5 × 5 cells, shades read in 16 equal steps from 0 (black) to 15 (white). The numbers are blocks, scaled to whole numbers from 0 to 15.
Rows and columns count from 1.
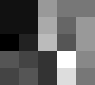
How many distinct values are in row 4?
5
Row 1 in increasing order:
1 1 7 7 9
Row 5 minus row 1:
3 4 -6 6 0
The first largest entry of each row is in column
3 3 3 4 4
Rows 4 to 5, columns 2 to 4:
4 3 15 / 5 3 13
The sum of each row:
25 27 27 35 32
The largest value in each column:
5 5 11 15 9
